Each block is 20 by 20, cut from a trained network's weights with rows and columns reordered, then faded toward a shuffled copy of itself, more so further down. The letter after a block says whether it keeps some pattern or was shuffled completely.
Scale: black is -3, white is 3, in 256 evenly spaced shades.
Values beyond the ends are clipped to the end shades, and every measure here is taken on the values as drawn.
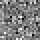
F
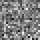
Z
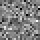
Z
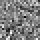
Z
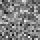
Z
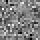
Z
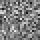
F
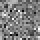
Z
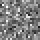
Z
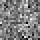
F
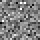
Z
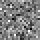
Z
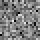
Z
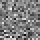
F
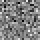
Z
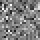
F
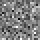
Z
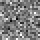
Z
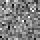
Z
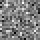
Z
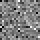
F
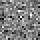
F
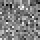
Z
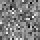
F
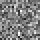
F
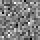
Z
